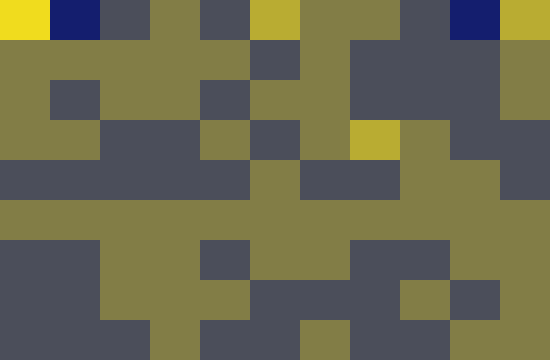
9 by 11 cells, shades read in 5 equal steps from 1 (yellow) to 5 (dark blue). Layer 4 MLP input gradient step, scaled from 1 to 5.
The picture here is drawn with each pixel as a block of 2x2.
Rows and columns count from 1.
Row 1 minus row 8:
-3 1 1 0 1 -2 -1 -1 1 1 -1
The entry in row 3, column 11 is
3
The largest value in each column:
4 5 4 4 4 4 4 4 4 5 4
